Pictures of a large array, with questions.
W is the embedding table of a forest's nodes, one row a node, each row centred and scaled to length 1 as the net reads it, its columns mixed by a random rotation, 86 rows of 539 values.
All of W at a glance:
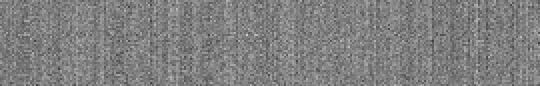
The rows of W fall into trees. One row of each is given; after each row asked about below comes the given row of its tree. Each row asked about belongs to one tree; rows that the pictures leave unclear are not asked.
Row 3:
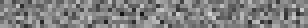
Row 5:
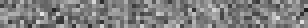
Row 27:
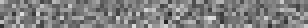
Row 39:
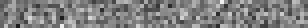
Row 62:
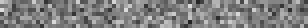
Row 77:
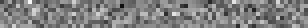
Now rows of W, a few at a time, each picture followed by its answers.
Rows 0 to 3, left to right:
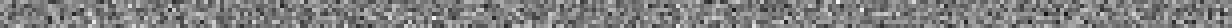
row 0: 62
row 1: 3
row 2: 39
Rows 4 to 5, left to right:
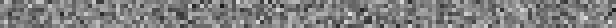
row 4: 62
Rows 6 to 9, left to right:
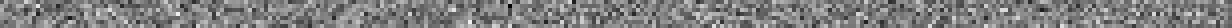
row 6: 77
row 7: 27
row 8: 3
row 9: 39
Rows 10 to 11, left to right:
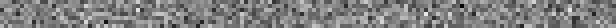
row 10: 3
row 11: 39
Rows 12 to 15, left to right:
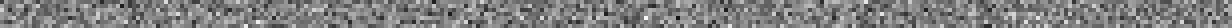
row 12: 77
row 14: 39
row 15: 3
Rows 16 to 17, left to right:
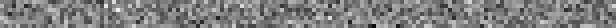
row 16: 62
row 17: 3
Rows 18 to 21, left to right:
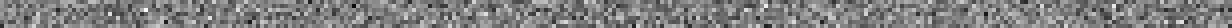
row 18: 27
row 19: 77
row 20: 5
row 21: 62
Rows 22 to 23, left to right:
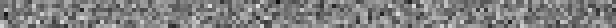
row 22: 3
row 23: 62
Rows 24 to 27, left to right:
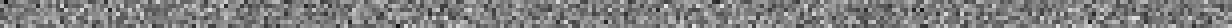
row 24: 39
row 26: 62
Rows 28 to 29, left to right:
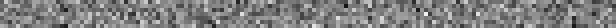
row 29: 39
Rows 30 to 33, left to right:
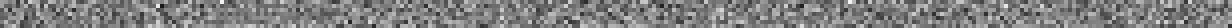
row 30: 27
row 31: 3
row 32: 77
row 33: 62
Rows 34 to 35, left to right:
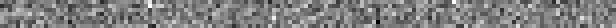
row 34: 5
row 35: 5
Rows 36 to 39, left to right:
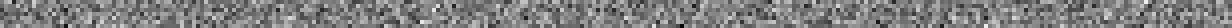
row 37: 62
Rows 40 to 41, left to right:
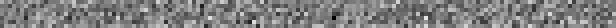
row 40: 27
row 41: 27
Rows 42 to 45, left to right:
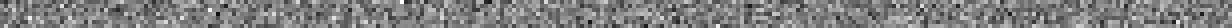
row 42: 39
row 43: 62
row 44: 5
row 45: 27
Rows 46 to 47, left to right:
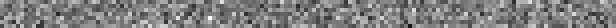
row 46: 27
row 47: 39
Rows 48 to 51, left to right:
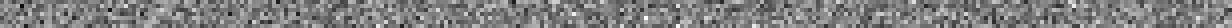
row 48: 3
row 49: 39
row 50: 39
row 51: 5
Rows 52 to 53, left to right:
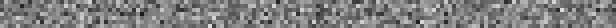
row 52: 3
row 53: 62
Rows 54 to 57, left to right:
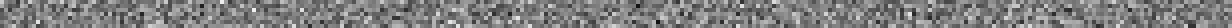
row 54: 27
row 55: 27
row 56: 3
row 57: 3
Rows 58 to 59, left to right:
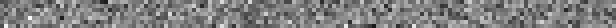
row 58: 39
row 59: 3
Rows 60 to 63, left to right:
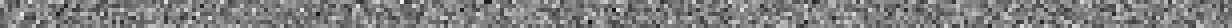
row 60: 27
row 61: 62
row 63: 3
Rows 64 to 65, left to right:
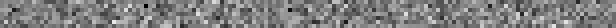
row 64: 62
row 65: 77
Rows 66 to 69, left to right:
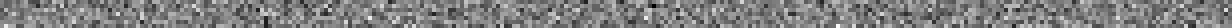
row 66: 39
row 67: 3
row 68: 39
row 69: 3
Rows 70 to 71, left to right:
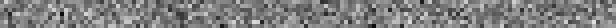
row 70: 62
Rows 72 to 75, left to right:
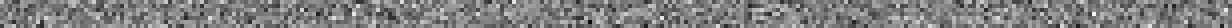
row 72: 27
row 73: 62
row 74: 5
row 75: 39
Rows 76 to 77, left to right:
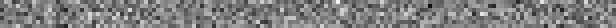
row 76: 3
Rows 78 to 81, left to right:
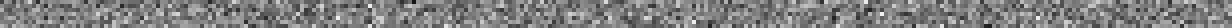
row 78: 77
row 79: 39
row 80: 39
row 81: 3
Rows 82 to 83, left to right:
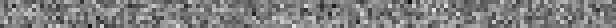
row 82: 5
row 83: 62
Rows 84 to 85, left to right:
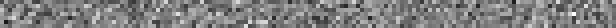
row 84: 77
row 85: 39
